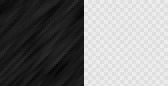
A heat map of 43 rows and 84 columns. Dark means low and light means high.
It is made of 1 by 2 panels. Panel 1,1: very low, slanting up to the right, faint in contrast. Panel 1,2: very high, checkered, faint in contrast.
